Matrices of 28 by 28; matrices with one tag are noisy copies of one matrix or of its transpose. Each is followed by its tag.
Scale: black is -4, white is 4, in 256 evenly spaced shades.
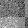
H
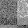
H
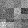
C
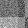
H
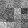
C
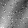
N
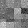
C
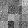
C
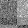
H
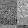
H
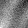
N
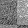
H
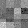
C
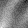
N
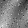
N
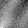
N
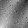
N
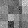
C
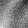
N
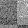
H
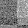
H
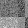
H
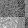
H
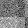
H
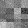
C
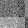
H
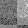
H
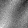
N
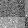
H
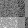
H
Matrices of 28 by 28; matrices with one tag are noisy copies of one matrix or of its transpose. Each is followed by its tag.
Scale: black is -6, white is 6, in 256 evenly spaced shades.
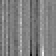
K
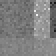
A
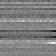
K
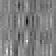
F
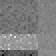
A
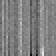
K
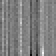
K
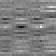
F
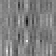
F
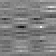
F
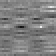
F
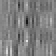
F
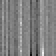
K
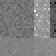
A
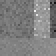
A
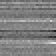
K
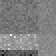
A
